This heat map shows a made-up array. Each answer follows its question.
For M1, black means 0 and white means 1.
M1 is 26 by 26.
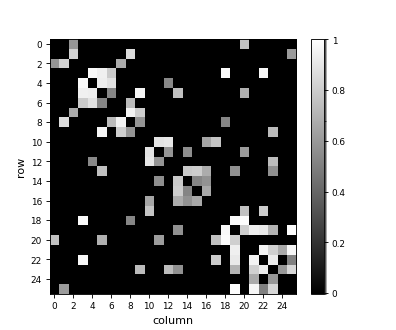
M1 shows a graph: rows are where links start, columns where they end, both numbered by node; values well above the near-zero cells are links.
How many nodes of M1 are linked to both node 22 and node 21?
3
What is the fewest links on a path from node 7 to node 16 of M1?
4
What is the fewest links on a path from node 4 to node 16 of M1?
3
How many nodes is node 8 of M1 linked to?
5
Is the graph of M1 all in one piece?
yes
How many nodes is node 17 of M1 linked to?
3
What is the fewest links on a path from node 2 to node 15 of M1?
5
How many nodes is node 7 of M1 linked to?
3
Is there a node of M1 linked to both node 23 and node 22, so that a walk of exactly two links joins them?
yes
